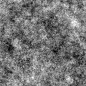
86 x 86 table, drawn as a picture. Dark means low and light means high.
Seam: none. Grain: blotchy. Odd rows or columns: none.
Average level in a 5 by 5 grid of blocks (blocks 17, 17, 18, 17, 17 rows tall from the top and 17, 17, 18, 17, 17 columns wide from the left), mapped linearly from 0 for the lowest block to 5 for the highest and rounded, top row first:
31343 / 23115 / 01202 / 22310 / 24331
